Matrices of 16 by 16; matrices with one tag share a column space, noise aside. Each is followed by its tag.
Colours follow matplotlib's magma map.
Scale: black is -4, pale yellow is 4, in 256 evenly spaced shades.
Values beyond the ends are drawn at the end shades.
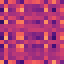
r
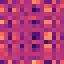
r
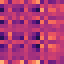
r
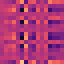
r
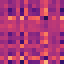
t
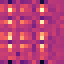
r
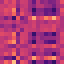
t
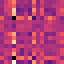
t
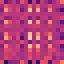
r
